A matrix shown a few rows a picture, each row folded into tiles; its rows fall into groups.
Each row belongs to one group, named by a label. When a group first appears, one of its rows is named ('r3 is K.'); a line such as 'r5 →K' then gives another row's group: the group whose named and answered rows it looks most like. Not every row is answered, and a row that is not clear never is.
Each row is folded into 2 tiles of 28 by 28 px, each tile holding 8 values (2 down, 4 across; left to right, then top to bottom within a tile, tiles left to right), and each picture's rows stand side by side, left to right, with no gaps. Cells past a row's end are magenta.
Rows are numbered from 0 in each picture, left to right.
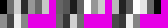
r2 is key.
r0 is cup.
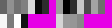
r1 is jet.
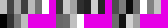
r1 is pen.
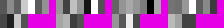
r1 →jet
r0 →key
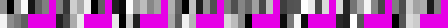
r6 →key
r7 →key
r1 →key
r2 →cup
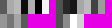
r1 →key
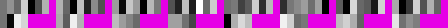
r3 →cup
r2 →jet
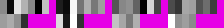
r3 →jet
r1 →cup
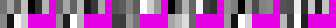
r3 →cup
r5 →cup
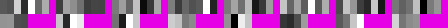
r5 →key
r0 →cup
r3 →jet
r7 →jet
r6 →pen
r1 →pen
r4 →pen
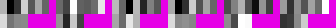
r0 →jet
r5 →key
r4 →pen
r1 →cup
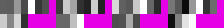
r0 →cup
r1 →pen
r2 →key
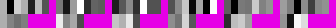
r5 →pen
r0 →jet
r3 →cup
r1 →jet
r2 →cup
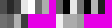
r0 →key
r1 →jet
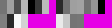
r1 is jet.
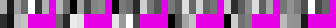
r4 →key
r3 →key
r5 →cup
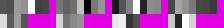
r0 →cup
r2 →jet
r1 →jet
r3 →pen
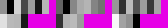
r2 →cup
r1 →key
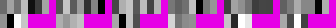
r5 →cup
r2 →cup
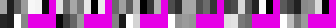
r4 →jet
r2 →pen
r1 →key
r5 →jet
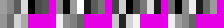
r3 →jet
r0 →pen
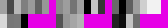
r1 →pen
